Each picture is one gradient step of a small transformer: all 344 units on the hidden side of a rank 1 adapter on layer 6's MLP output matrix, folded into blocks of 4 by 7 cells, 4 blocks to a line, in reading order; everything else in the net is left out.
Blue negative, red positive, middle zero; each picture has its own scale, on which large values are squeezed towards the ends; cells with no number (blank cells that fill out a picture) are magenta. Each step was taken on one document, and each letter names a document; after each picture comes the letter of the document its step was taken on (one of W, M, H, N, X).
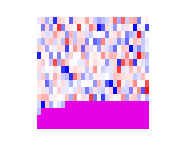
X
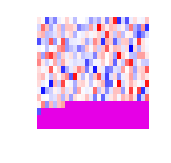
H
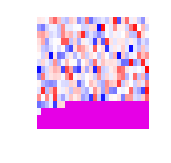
H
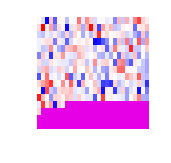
H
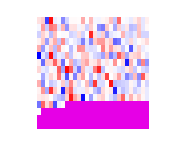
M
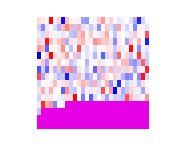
M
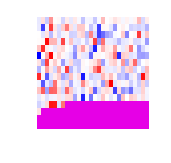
M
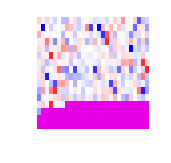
H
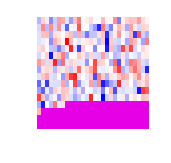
H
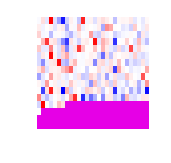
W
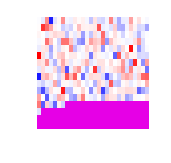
M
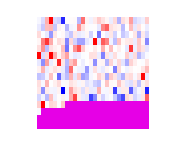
W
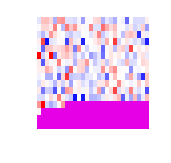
W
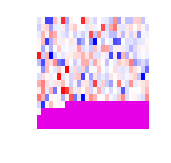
W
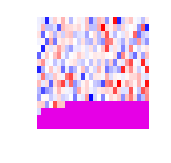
H
